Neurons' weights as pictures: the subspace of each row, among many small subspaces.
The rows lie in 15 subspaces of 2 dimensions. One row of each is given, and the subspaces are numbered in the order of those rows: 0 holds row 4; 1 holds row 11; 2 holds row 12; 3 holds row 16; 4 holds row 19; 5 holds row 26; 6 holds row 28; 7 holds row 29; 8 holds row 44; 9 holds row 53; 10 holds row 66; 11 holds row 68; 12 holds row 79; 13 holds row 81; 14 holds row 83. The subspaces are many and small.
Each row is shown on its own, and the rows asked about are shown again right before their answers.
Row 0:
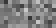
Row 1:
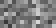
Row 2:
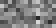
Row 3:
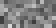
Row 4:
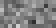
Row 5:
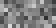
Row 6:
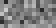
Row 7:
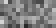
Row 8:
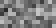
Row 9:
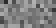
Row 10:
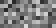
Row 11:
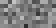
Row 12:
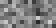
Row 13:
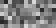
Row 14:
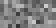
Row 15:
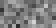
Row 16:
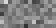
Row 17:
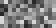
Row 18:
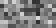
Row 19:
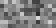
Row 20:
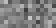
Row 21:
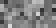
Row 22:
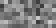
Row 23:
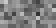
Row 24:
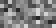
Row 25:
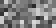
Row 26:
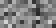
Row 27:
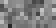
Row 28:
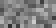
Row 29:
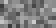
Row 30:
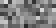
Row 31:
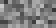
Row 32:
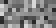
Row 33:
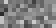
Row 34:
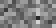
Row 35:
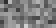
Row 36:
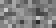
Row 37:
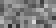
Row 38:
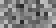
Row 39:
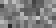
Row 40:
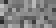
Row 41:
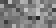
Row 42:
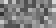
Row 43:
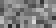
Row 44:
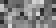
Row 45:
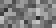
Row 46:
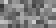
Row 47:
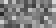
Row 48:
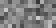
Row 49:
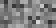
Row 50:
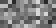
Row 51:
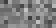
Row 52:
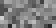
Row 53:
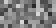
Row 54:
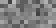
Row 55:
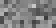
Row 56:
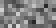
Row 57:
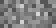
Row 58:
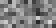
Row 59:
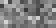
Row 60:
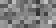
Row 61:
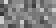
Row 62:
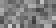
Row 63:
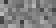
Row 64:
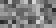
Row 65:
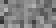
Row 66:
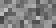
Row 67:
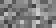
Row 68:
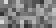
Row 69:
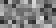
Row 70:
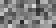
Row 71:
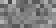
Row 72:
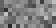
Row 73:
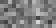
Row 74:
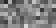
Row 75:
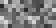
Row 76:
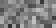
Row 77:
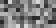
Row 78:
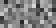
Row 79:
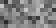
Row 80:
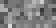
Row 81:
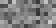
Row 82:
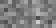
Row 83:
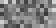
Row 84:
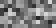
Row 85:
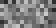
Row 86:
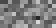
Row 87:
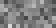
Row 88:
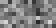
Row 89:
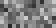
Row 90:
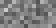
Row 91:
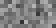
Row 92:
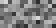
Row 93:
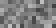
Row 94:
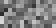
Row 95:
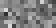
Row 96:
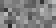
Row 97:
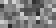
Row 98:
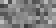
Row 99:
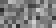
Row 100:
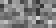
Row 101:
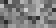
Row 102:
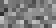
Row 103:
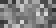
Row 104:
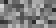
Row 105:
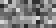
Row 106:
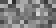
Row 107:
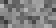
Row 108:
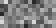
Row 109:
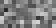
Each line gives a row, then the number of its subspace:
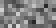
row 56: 0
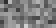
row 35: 11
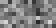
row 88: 2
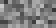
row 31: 7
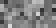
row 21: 8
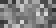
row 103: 14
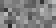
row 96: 8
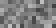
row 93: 6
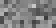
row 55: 5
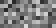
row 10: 1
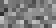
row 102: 3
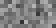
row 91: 9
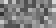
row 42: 14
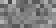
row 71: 9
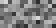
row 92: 3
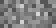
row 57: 14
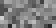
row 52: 12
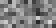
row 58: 2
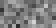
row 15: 0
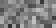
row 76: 6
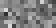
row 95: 8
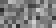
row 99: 0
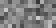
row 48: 7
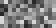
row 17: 3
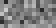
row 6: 1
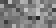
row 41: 12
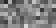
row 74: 1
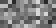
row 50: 13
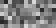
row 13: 1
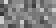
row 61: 13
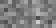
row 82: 2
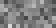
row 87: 4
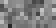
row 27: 8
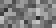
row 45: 10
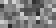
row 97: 4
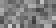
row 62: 6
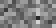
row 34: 10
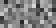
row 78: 9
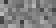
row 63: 13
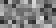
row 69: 5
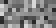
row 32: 10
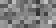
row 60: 13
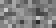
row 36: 2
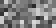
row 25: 5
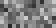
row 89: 4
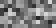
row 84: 11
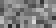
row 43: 6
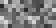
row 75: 12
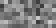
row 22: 7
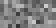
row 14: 0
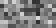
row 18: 4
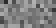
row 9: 9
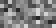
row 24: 11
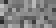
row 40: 10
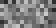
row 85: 14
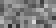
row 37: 6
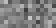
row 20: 0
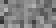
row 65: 2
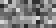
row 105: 10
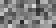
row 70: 13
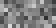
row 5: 4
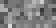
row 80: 8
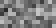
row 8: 11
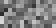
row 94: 10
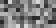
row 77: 11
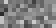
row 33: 3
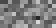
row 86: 3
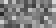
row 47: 14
